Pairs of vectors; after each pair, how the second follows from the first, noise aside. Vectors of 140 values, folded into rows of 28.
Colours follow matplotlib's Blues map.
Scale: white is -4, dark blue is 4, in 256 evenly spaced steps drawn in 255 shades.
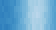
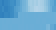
partly zeroed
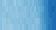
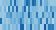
shuffled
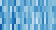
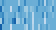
partly zeroed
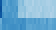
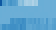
partly zeroed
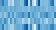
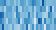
shuffled
